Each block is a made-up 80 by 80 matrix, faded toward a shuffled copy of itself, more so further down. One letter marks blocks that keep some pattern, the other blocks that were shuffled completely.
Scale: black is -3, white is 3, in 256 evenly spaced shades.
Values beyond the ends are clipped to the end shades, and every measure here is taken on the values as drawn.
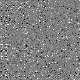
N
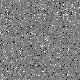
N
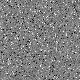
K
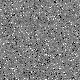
K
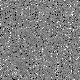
N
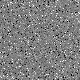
K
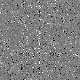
N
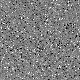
K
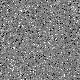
K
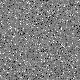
K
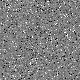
K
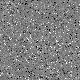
K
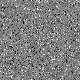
K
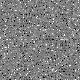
N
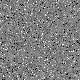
K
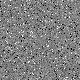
K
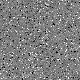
N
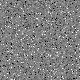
K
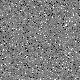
K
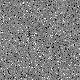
K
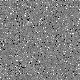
N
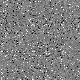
N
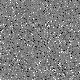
N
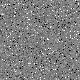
K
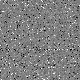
N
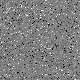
K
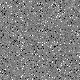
N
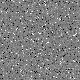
K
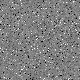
K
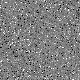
N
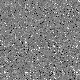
N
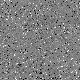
N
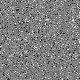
N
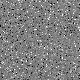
K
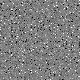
N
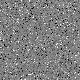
K
